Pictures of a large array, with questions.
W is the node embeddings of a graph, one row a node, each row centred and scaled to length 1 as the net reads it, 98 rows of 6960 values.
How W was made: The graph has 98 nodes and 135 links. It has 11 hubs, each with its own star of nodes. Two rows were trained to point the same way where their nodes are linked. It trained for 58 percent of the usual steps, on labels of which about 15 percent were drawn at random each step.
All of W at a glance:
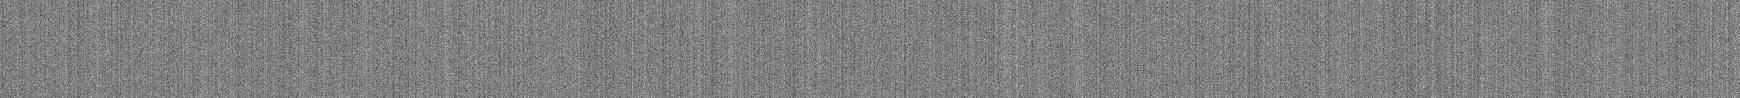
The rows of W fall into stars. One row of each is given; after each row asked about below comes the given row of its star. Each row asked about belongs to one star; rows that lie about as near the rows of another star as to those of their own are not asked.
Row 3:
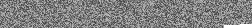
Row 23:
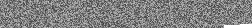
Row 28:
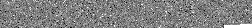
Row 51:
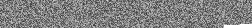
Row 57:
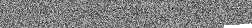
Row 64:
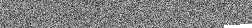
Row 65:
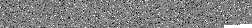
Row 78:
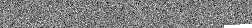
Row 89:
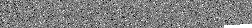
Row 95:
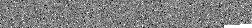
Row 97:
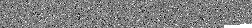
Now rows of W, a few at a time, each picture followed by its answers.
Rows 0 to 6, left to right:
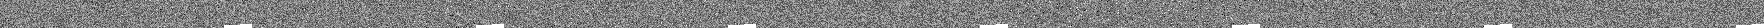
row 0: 65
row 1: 23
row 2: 95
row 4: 28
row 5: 57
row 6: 57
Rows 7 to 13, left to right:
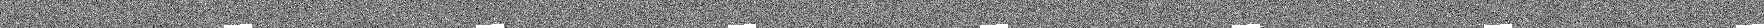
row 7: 3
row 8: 23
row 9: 97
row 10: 97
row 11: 3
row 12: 97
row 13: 23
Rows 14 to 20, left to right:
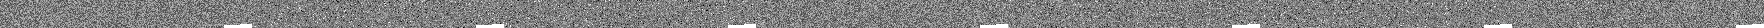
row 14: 97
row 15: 95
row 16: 65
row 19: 89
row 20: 51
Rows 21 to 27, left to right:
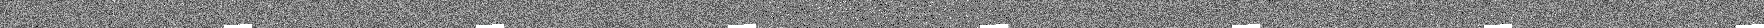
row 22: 89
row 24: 78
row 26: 57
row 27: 3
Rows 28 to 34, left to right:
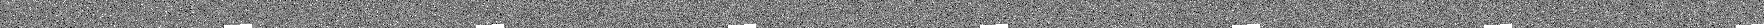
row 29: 23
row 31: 95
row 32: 89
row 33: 51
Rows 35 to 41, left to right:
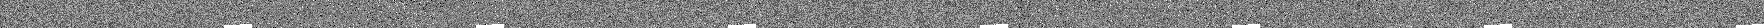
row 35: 3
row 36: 78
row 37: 64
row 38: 64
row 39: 57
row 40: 64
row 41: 57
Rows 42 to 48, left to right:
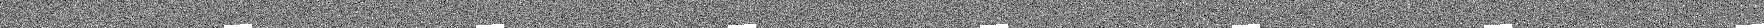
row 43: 57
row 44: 23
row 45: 65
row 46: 97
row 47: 89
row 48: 28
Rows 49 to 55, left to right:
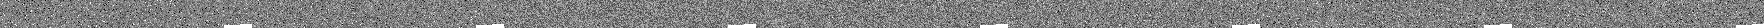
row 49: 78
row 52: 89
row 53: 95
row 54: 51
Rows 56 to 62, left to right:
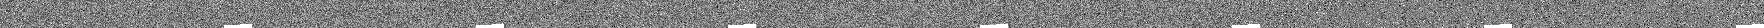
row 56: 65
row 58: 89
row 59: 28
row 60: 51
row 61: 28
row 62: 3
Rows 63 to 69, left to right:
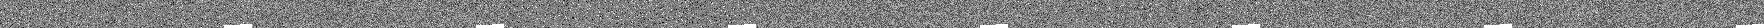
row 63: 3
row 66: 78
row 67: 97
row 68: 57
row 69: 23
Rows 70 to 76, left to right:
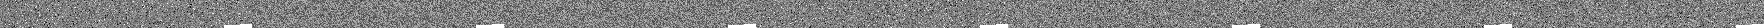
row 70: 95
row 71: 89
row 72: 28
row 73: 97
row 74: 23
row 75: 28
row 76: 3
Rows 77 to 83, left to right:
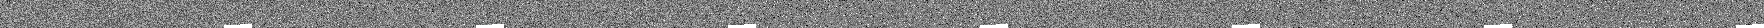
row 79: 65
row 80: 57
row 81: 51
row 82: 3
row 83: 65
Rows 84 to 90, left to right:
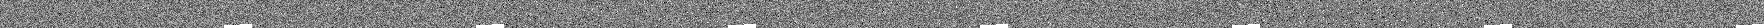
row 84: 78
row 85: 78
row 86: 65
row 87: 95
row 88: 97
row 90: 97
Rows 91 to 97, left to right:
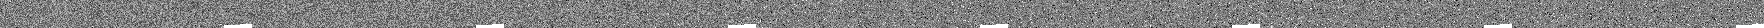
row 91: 89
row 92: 95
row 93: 3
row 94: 51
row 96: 57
